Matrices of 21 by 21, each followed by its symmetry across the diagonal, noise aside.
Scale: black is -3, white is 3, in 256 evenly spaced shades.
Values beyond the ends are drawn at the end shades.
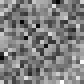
symmetric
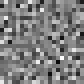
antisymmetric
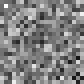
symmetric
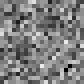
symmetric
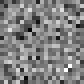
symmetric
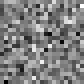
antisymmetric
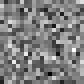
antisymmetric
